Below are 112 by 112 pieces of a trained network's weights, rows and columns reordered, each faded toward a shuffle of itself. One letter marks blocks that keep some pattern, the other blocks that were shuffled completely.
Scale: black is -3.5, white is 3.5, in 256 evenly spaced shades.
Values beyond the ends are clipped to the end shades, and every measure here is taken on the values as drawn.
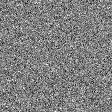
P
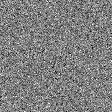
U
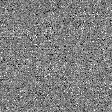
U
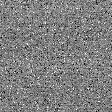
U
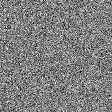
U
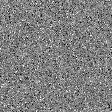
P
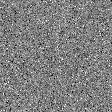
P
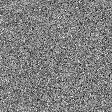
P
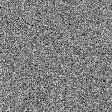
U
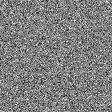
P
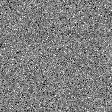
P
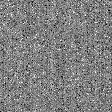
U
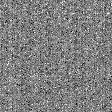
U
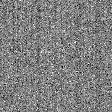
U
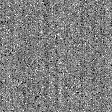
U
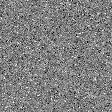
P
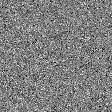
P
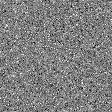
P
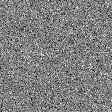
P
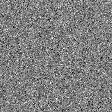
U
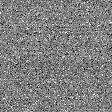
U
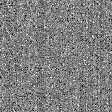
U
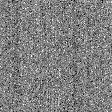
U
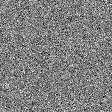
P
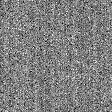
U
